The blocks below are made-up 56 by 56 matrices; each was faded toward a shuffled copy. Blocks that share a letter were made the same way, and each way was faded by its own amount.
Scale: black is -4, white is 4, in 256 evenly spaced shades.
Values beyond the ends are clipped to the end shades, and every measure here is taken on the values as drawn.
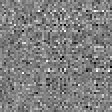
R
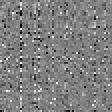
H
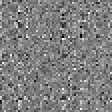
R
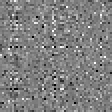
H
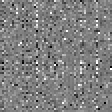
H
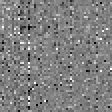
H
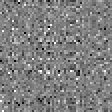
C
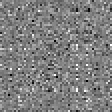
R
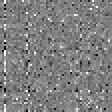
H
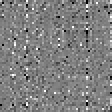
H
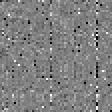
H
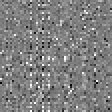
H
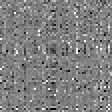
C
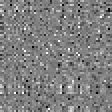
C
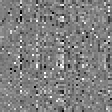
H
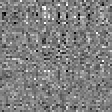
R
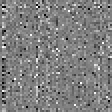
H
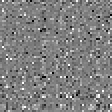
C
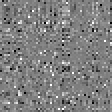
C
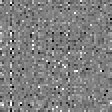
H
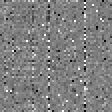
H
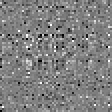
C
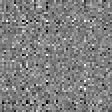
R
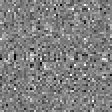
R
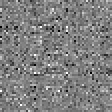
R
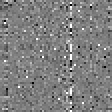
H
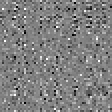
C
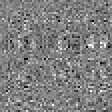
R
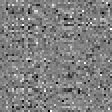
C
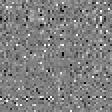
C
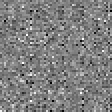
R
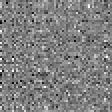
R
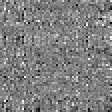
R
